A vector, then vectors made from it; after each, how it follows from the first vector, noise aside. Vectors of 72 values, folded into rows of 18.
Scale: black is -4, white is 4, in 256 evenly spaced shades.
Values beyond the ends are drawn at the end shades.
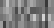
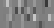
partly zeroed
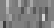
partly zeroed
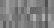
shrunk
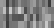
reversed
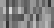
reversed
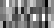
scaled up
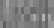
shrunk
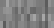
shrunk
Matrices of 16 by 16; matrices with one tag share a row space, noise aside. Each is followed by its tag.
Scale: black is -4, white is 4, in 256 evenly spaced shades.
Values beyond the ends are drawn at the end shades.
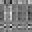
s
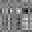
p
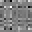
s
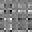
s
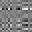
p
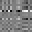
p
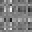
s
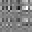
p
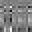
s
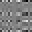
p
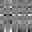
s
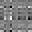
s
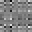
s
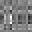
s
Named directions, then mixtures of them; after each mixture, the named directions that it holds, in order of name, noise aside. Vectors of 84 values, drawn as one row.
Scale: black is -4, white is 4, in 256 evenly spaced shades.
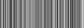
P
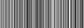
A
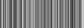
P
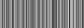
A, P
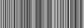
A, P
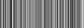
P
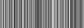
A, P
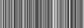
A, P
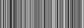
P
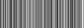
P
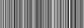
A, P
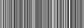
A, P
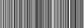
A, P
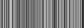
P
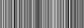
A, P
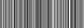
A, P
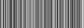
P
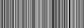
A, P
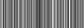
A, P
